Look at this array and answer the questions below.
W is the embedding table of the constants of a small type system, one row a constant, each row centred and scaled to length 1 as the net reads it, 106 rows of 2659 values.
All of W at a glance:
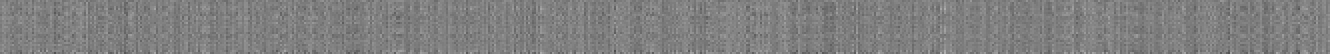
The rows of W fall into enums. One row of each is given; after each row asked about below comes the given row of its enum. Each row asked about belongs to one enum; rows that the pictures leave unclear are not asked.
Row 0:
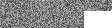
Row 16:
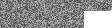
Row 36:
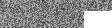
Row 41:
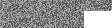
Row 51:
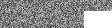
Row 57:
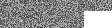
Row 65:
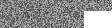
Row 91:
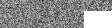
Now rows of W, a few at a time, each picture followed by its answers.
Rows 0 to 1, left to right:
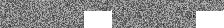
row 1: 65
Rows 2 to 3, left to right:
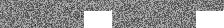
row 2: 65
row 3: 41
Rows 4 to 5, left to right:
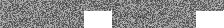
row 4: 41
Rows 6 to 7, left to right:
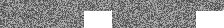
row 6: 57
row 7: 16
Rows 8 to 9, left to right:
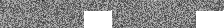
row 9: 0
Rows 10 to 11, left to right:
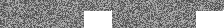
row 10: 57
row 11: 16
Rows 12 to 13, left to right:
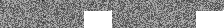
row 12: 36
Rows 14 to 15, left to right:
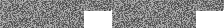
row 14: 41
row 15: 41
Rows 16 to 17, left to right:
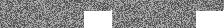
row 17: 41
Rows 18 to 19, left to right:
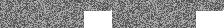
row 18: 16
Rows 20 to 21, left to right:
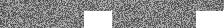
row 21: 41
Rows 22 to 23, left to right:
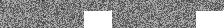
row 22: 36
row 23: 16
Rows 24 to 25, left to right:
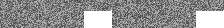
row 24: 16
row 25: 57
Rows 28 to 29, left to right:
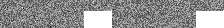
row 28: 51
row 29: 57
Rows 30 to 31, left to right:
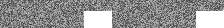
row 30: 51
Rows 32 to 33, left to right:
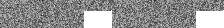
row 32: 91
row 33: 36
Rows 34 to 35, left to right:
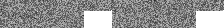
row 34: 57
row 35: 36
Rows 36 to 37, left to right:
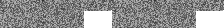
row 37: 36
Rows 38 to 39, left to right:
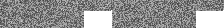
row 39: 41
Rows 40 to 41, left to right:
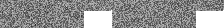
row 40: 65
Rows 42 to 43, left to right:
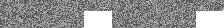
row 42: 57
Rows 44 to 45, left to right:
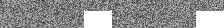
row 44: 36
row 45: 57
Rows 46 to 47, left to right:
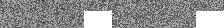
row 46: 36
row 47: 57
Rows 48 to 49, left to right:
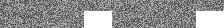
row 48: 57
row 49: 41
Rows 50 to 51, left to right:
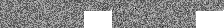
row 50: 16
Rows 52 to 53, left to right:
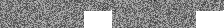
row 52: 16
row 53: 36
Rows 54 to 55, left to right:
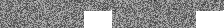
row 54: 16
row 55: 36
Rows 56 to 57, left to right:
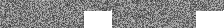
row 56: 0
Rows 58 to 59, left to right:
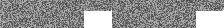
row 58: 41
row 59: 16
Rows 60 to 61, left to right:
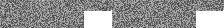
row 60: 0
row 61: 41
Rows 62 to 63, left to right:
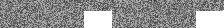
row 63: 36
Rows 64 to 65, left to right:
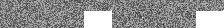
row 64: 16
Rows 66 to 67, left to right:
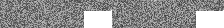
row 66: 16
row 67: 0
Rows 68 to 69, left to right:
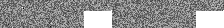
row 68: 51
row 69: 57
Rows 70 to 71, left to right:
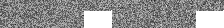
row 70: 57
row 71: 91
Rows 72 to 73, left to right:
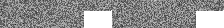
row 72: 57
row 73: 0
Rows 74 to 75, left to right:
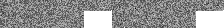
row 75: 51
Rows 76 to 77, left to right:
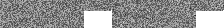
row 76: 41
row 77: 57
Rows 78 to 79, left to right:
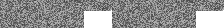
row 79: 16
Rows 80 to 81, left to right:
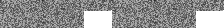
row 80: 36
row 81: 36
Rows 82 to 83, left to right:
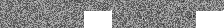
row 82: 16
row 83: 65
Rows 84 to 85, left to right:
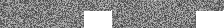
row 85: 0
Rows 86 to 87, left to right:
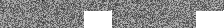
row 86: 36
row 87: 57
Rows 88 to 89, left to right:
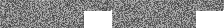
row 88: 0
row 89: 41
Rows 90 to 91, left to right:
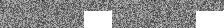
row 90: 36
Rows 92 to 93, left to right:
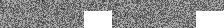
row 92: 36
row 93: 57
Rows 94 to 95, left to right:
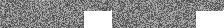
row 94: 0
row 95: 16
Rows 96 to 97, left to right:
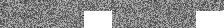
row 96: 57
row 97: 36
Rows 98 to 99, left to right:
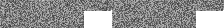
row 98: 0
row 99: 41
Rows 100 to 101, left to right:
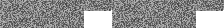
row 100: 41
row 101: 41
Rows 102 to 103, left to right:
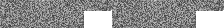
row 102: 0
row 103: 0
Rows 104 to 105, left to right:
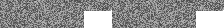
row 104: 16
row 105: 16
